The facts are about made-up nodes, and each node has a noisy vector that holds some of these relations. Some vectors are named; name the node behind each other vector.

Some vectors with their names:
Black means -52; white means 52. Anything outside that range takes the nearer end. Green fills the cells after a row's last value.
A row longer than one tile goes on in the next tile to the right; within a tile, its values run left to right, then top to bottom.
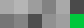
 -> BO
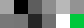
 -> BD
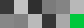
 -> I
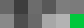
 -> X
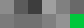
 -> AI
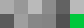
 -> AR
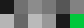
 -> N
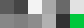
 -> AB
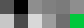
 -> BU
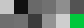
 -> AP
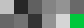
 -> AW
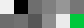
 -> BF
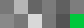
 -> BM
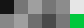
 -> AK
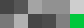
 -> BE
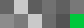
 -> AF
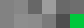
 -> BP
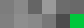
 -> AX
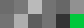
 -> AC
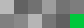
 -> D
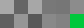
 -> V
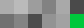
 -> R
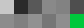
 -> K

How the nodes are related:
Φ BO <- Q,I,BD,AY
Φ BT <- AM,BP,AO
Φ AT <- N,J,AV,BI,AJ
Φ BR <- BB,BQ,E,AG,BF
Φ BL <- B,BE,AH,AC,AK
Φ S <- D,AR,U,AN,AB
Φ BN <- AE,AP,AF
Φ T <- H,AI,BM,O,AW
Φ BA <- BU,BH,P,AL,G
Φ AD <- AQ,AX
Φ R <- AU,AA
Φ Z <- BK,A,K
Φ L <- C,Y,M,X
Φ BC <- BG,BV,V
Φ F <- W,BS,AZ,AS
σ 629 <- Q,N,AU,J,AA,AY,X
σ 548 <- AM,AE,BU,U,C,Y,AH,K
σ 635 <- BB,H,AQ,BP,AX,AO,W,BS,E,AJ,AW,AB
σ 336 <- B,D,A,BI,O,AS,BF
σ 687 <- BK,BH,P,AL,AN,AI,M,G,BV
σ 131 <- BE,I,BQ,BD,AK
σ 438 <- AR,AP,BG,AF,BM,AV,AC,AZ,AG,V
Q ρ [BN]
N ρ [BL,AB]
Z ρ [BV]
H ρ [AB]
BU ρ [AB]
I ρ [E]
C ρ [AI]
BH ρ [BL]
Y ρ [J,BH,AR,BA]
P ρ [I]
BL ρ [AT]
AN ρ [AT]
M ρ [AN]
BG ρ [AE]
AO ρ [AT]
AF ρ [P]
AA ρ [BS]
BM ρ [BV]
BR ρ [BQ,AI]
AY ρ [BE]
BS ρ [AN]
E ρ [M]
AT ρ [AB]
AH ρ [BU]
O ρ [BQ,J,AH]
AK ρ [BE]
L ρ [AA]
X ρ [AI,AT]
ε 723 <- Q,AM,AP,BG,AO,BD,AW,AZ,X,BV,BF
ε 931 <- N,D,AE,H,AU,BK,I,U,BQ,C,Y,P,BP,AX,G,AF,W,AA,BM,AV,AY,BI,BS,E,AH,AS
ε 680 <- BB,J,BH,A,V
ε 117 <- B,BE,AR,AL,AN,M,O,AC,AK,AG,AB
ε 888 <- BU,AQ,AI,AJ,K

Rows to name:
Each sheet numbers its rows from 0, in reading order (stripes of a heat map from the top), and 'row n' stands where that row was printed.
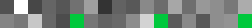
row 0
AA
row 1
BG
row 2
BB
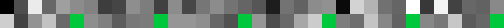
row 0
AT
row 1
AJ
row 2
BI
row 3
AO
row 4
AN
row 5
BS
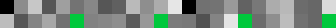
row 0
BL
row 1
BQ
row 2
AM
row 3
O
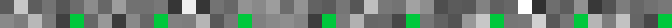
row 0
AY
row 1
J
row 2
P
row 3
AU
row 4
B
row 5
Q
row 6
E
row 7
AH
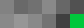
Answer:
AV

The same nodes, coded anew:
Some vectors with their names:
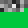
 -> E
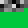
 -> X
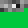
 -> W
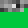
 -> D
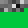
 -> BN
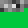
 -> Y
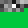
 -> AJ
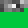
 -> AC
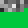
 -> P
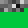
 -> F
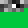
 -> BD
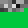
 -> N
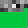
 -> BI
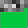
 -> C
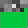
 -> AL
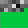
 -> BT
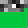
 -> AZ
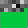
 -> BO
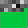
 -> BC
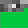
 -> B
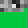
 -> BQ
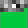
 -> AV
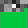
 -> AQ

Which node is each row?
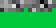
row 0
V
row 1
BR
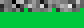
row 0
AT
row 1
BB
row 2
AF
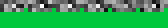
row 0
BU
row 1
AM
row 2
K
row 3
AI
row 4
BH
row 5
BS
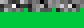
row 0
BV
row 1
AN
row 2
H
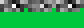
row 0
AW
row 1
AB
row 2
Q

